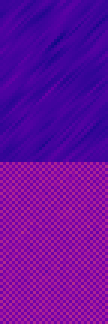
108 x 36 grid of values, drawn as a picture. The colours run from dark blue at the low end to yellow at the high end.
The table splits into 2 rows of 1 panel. Panel 1,1: very low, slanting up to the right, faint in contrast. Panel 2,1: low, checkered.
